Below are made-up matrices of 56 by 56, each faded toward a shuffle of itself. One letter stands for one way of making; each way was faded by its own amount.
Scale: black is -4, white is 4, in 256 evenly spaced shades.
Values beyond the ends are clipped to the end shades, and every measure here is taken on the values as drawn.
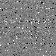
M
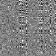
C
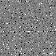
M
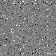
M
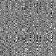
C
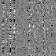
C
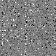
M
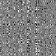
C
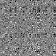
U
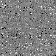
M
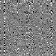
C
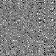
U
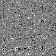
M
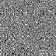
U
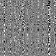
C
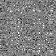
U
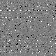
M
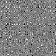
U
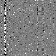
C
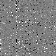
M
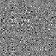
U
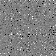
M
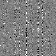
C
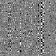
C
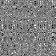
U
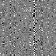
C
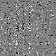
M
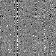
C
